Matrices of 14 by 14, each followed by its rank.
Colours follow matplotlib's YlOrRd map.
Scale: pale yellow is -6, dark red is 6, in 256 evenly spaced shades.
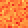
full rank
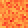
full rank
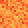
full rank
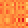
two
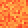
full rank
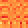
two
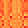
two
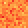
full rank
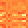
two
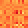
two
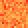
full rank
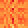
two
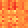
two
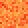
full rank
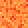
full rank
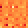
two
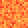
full rank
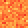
full rank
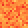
full rank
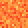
full rank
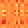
two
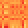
two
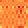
two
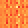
two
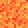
full rank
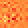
two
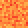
full rank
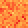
full rank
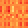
two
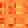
two
